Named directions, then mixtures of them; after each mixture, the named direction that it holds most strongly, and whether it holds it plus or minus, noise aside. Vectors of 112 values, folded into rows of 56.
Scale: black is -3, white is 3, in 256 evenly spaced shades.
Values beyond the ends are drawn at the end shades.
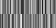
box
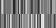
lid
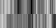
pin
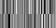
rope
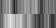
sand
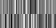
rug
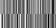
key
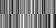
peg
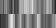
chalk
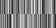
peg, plus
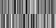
rug, minus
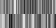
chalk, minus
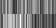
sand, plus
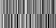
key, plus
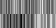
sand, minus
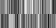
chalk, plus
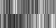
sand, minus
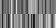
rug, minus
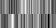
chalk, plus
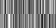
rope, minus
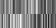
sand, plus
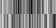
pin, plus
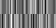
rug, minus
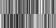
sand, minus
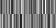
box, minus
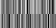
key, plus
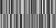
box, minus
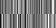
key, minus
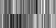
sand, minus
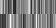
peg, minus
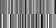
key, minus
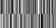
box, minus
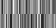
lid, minus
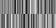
rug, minus
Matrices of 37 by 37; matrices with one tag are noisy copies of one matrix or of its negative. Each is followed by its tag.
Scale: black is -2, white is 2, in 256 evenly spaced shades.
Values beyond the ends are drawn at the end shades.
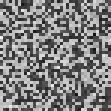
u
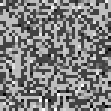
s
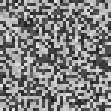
s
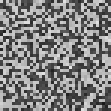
u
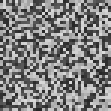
u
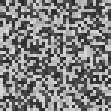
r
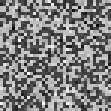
r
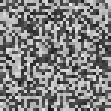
s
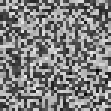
s
